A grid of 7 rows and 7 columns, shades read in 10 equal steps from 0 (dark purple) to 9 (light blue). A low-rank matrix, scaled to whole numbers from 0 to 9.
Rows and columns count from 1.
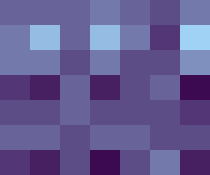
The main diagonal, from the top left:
4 8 3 1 3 3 1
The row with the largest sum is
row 2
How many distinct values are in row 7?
5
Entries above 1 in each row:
7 7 7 4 7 7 4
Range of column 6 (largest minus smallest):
3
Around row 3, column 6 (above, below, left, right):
2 4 3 6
